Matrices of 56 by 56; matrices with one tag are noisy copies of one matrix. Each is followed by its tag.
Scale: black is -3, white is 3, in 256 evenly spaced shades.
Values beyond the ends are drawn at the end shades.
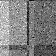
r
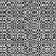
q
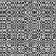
q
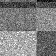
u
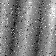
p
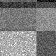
u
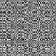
q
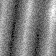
p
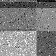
u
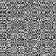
q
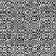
q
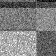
u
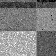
u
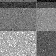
u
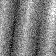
p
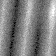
p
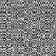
q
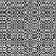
q
